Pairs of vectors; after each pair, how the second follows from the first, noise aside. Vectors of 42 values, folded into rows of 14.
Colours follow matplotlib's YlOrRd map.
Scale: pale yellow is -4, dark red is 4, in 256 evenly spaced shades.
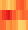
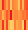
shuffled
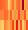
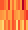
sign-scrambled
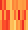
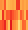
shuffled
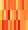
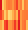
sign-scrambled
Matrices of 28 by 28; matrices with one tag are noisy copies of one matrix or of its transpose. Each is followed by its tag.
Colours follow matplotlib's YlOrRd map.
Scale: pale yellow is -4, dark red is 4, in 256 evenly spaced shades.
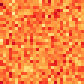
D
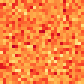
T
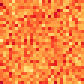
D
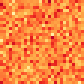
D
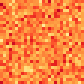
D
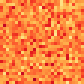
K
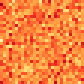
D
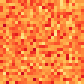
K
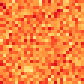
D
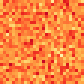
T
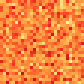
K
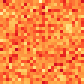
D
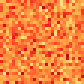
K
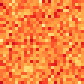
D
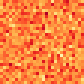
T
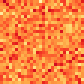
D
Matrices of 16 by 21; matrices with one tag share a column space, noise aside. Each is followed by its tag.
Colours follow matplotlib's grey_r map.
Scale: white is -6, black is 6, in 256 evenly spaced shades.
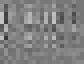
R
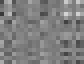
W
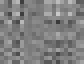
W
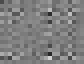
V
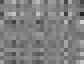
W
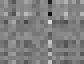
W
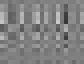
R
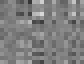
W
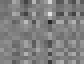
W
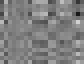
W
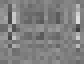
R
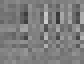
R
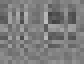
R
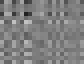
W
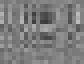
R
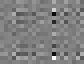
V
